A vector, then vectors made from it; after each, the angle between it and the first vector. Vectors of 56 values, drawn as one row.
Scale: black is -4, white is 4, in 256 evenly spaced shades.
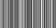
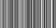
nearly parallel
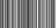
orthogonal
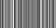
orthogonal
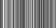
partly opposed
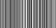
partly aligned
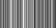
orthogonal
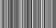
nearly parallel
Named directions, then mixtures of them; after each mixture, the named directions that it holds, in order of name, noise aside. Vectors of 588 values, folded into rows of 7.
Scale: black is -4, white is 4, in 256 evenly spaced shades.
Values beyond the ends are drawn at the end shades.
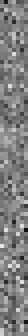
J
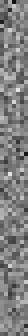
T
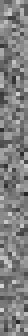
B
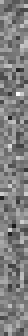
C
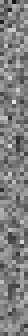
C, T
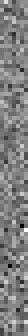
B, J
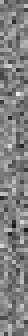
C, J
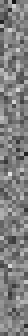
T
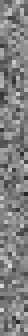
B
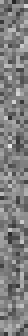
C, T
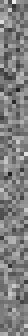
T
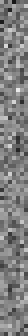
C, T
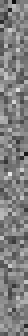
T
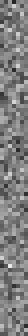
B, T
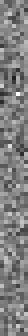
B, C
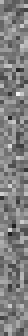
C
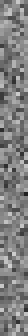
B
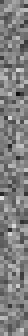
C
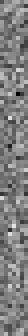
C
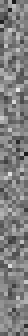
T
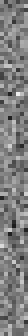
C, J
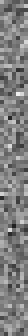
C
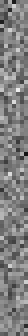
T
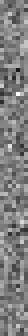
B, C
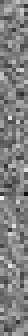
B, C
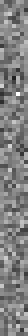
B, C
